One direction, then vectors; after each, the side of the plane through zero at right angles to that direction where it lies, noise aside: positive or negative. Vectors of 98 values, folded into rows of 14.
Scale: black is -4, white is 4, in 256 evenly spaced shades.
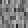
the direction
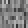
positive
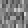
negative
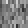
positive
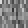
negative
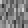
negative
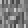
negative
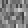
negative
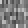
negative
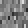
negative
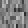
positive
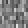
negative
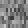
positive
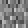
negative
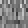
negative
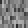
positive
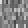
negative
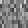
negative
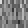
negative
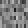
positive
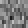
positive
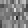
negative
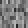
positive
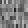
positive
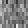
negative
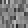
positive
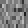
positive
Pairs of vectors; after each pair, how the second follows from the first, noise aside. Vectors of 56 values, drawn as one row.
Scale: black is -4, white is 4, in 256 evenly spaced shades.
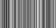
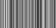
negated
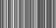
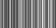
reversed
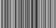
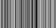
copied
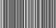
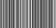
reversed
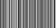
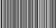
reversed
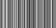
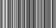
copied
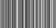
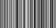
negated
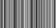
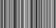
copied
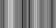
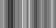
negated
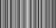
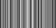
copied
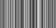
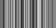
copied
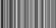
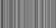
shrunk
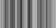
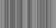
shrunk
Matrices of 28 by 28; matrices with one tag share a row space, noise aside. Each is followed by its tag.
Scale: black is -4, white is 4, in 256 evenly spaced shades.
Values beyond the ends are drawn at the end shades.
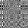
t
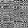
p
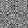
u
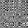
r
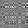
r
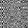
t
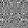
t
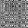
r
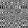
t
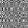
t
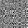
r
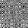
t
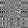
t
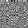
u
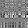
r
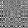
t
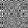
t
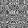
u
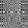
t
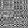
p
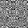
u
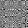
r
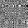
r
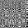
r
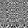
u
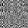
t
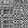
p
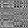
p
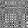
r
